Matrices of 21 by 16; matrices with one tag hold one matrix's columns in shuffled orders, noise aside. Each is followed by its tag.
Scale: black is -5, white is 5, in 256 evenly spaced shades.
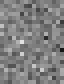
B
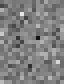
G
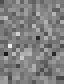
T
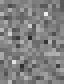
G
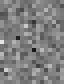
B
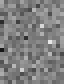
B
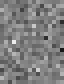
B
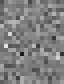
T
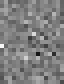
T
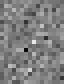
B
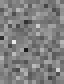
B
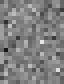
B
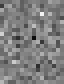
G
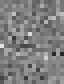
T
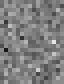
B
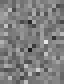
B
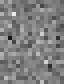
G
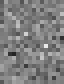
T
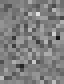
G
